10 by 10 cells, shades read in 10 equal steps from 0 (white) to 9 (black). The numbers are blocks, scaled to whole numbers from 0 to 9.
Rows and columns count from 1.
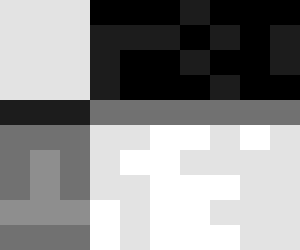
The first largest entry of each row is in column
4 7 5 5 1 1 1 1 1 1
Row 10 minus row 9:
1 1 1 0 0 0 0 -1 0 0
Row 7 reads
5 4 5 1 0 0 1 1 1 1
